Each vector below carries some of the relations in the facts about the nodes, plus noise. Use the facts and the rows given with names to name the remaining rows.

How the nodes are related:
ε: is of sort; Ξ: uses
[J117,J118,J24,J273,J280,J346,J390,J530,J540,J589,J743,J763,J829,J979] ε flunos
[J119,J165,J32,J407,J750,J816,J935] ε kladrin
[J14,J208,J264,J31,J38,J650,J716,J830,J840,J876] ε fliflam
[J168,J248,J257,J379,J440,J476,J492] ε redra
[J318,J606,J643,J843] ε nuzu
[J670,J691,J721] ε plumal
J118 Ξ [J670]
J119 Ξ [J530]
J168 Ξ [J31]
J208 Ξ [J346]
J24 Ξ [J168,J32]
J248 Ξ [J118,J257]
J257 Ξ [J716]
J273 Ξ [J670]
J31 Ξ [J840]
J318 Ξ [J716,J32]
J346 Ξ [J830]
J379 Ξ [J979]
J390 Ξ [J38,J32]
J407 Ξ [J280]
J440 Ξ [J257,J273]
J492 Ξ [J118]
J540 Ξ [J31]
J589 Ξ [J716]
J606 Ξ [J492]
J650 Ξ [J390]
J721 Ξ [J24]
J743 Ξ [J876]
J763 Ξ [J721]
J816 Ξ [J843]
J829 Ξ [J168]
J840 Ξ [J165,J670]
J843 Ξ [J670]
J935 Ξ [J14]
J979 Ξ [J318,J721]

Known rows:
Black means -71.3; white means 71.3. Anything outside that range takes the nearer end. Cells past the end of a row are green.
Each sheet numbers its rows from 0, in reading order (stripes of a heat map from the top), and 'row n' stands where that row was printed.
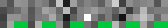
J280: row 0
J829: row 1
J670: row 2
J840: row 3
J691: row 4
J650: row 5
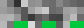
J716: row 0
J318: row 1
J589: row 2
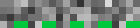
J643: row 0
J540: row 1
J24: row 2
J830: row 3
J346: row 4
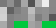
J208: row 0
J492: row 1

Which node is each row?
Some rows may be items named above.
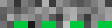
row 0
J32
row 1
J118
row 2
J589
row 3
J763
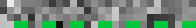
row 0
J168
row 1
J390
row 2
J118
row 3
J540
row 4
J208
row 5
J843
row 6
J743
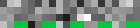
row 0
J379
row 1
J273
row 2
J721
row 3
J31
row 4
J379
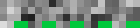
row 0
J257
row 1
J979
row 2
J606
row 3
J843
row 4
J476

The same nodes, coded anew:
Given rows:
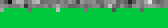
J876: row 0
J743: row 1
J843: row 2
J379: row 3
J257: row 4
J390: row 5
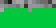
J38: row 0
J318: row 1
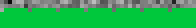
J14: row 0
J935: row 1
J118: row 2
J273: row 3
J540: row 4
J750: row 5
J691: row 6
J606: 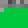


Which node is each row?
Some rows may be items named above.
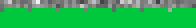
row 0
J829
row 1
J24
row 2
J168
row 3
J273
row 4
J721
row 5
J32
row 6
J643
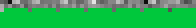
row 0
J840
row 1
J743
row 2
J829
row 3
J390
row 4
J346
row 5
J670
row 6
J589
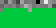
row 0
J476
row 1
J208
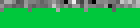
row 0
J118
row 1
J492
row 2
J31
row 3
J716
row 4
J721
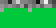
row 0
J650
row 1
J31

